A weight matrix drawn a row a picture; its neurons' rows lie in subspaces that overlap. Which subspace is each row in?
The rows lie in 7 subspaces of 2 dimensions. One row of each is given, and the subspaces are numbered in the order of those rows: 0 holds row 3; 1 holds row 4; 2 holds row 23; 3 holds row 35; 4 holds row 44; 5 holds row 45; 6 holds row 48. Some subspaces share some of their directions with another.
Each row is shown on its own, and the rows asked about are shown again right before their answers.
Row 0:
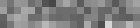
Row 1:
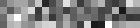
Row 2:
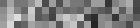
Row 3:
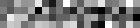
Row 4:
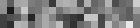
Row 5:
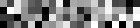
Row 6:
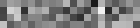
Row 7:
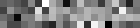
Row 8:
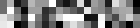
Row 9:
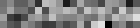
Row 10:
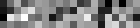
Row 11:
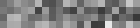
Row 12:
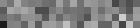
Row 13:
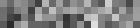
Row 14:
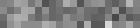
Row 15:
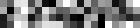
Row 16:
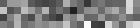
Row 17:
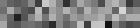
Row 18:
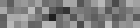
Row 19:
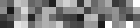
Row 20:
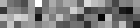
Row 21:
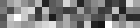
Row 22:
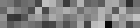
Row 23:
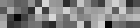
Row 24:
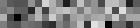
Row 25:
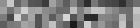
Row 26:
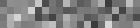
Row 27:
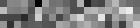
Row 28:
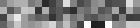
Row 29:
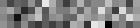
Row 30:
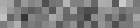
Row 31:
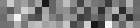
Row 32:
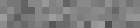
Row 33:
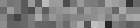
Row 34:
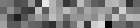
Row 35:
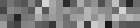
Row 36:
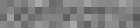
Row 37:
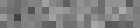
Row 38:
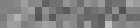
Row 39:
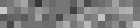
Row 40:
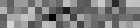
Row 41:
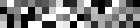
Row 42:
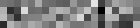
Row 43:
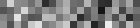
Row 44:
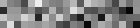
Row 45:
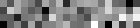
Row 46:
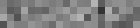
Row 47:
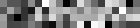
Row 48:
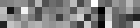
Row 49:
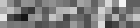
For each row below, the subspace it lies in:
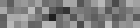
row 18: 2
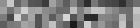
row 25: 0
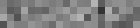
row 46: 6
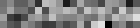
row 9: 0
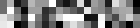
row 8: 1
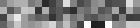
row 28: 4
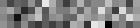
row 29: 2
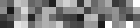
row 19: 1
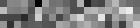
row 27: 4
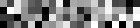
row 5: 5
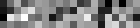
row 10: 3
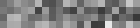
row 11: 0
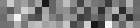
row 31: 2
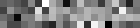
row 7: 3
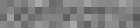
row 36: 0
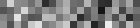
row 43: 2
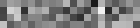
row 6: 6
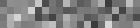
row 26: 1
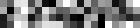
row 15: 1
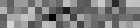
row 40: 2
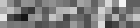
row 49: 3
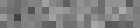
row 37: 6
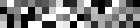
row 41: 2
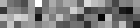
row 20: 4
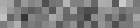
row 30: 3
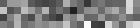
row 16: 4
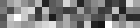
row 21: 3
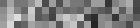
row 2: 1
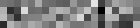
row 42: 6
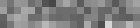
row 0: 1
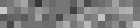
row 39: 4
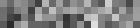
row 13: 1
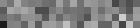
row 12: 5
